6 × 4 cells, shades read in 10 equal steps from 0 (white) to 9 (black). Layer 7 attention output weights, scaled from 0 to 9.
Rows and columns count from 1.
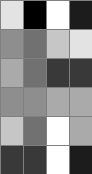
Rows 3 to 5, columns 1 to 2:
3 5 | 4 4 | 2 5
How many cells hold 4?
3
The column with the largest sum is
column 2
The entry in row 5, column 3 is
0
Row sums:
18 12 22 14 10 22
